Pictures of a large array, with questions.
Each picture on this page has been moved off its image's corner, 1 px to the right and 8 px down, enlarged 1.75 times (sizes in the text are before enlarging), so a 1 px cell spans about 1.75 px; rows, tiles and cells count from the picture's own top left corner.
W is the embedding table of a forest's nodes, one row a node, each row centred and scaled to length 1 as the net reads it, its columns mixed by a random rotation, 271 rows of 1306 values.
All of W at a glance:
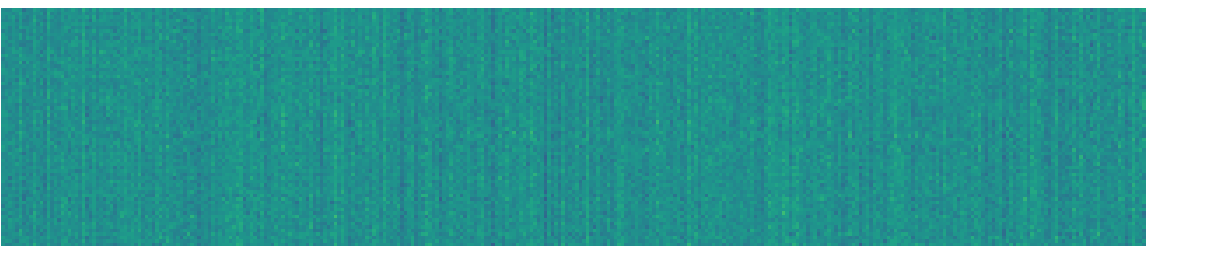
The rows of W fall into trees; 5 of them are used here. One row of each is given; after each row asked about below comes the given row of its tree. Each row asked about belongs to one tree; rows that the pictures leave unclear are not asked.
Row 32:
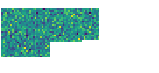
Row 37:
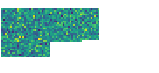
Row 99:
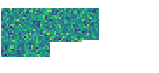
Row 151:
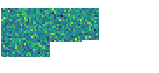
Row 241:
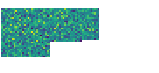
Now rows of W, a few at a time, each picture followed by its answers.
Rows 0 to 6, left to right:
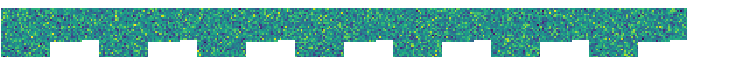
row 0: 151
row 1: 37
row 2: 32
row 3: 151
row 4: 241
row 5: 37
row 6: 99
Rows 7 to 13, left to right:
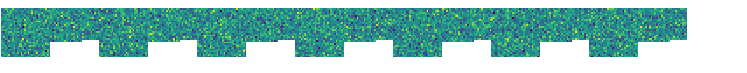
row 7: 241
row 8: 151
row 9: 241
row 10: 151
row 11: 37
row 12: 37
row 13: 151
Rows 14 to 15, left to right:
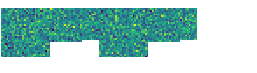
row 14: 241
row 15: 37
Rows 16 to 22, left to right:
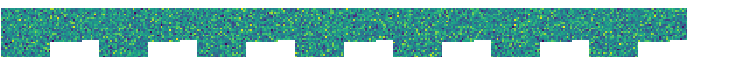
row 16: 241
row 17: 32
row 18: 99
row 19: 151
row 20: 99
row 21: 241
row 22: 32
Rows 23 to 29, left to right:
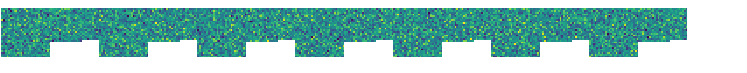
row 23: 241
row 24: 37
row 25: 37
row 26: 37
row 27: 32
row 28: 151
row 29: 241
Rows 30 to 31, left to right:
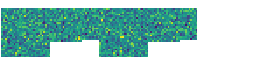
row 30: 32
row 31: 32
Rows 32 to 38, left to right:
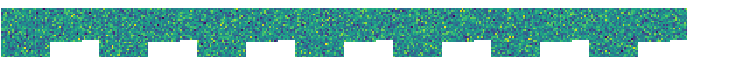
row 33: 241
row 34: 241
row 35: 32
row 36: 151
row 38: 37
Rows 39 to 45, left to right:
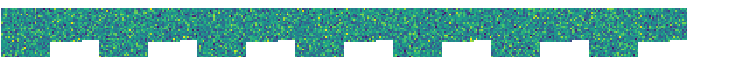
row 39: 32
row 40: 151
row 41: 37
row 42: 151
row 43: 32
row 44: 241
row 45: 151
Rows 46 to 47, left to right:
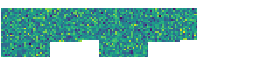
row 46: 99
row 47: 37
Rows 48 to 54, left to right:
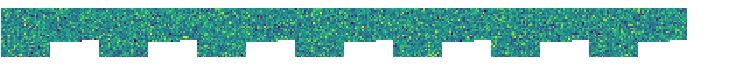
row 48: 241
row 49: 151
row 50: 151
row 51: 151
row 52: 99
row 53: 32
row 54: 99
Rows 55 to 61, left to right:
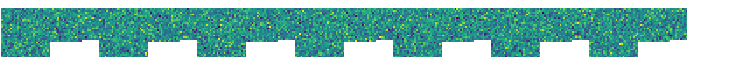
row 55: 241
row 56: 151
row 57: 241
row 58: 151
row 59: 241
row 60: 151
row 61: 32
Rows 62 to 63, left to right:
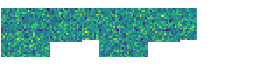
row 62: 37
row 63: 37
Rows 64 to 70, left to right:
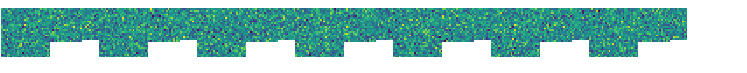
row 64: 241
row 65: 151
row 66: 37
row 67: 151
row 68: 241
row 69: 241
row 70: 151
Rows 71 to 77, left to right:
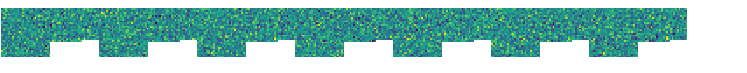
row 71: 32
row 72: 151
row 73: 32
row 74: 241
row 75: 37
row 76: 32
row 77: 32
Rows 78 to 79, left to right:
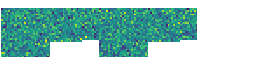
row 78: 151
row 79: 151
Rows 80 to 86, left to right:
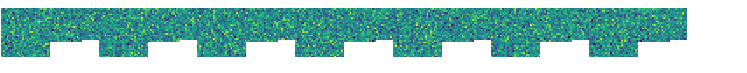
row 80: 241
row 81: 99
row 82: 37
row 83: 241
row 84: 241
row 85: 99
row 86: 241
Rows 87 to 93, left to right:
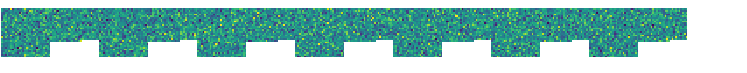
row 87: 99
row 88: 37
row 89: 241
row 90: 151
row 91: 37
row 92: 151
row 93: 32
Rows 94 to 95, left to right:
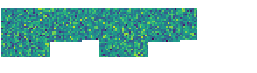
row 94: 241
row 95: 99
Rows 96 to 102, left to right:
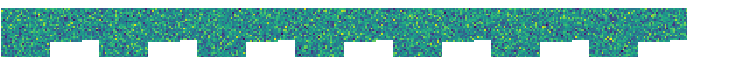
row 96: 241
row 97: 37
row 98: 32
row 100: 151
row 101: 151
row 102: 37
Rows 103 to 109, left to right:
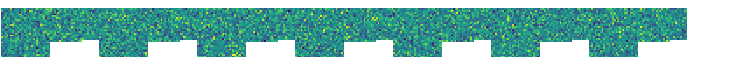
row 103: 99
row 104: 151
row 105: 99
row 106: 151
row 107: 32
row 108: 37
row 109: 151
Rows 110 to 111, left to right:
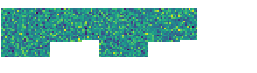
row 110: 32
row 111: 32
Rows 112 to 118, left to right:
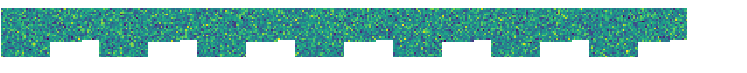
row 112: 32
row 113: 32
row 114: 99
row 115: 151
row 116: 241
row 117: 32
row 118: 37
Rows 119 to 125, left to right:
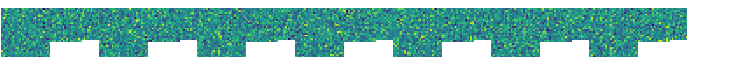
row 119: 32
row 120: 241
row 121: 32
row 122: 99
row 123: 32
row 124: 241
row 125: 32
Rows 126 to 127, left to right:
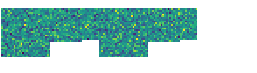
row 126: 241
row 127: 37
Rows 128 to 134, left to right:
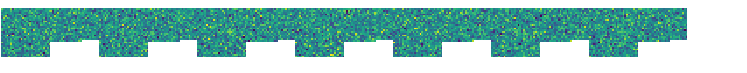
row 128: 99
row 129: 241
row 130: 241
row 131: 99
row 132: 99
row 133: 99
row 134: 241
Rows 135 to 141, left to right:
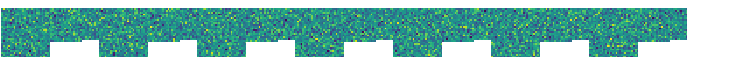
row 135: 151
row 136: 151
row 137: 32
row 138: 37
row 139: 99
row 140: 241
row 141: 241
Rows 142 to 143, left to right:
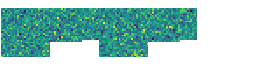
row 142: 241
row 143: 99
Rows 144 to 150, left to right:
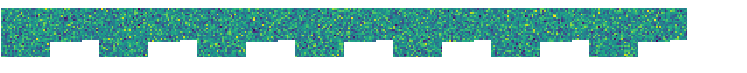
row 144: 241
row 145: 151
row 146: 241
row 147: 241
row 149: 37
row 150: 99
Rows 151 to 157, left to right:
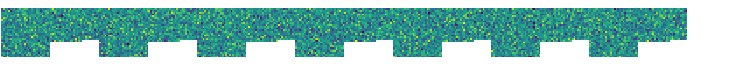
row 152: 99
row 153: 151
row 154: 37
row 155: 32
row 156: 32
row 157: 32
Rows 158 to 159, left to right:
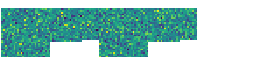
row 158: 241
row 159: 32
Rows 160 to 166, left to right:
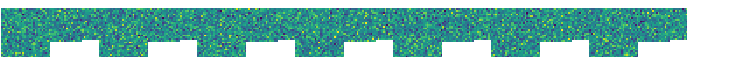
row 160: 32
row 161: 241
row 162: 241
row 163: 32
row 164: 37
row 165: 32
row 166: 37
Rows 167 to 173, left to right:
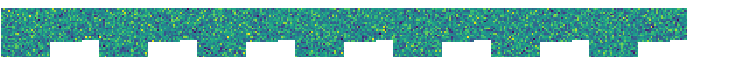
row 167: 151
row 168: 151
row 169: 151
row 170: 32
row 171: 241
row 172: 37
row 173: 32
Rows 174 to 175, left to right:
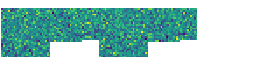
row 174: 151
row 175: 32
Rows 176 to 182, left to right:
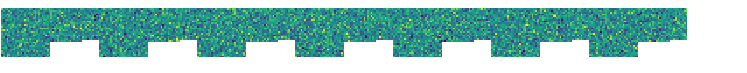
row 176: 241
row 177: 32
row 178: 151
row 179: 151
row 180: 241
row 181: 37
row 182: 37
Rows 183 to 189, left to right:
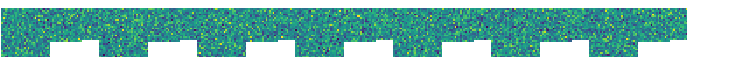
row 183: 32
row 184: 241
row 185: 151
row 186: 37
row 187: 32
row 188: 241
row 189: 37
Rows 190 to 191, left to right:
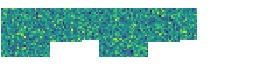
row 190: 32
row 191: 37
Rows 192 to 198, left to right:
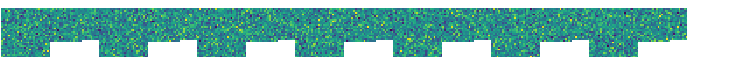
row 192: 241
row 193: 37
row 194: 151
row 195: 241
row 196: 37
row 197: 151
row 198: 32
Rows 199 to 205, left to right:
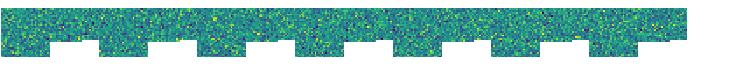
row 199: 32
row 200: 32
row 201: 37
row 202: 241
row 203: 37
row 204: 151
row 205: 241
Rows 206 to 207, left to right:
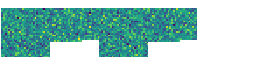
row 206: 32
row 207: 99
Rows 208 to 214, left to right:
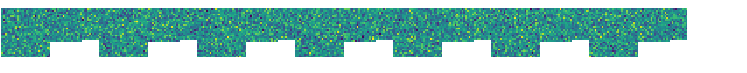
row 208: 37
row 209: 241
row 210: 151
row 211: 32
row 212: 37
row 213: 151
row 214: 151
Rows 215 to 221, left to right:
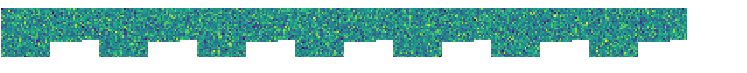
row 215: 151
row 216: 32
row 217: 32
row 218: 32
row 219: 37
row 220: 37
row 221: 37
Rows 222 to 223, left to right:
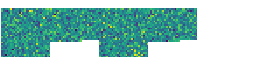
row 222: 99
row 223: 99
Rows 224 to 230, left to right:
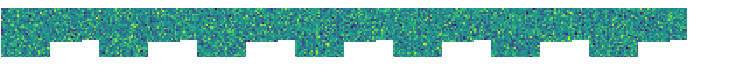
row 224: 37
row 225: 37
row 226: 241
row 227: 32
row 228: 32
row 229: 32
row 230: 241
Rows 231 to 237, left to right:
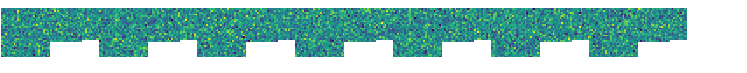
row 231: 37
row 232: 37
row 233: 241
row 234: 151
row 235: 37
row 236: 32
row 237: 241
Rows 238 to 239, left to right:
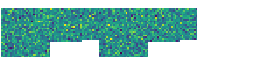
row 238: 241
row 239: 241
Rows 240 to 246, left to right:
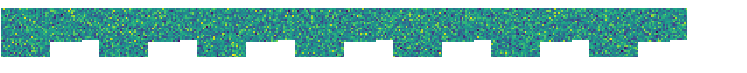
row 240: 151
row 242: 99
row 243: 37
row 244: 151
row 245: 32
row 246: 37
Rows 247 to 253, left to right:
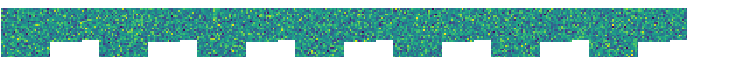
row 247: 37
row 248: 241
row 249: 37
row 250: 37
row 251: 151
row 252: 99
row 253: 241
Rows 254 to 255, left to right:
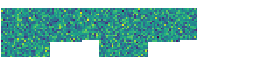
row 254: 37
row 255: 241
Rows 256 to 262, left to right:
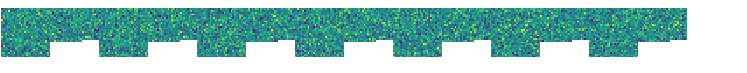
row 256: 151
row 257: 151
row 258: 241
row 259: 151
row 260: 32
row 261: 241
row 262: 241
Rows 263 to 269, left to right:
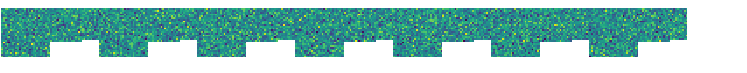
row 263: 32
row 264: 32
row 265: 99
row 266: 37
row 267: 241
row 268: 241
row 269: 37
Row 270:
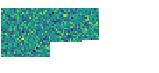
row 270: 37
